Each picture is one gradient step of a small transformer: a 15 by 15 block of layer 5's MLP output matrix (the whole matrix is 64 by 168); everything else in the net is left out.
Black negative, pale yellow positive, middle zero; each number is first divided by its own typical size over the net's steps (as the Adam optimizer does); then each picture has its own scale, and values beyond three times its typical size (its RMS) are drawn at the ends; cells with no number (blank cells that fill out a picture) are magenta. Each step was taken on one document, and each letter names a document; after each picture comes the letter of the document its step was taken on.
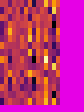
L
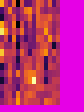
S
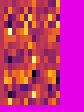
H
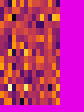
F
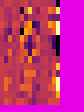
H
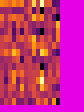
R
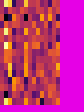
F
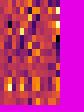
H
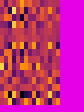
F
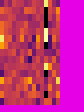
L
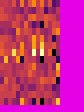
R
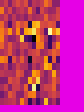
L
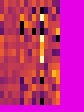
R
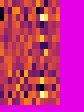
F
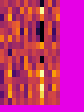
F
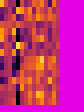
S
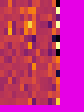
H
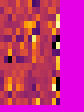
H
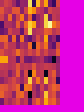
L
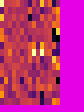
R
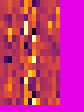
H
